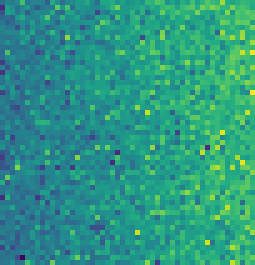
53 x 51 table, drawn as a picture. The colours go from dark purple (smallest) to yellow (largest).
Grain: fine. Histogram: bell-shaped. Slope: up to the right. Stripes: none.
